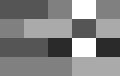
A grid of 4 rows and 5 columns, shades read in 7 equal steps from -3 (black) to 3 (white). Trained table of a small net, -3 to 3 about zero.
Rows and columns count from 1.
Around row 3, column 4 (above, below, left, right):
-1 1 -2 -2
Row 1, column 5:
0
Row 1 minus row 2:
-1 -2 -1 4 -1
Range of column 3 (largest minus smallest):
3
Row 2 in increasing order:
-1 0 1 1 1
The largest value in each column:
0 1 1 3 1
